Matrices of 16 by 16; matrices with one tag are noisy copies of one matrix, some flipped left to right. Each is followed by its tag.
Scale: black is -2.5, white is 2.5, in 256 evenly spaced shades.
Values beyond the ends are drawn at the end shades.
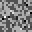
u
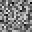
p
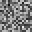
p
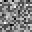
p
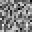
u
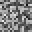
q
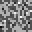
u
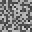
p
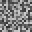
p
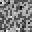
u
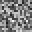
u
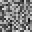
p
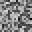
q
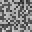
p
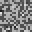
p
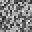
u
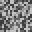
u
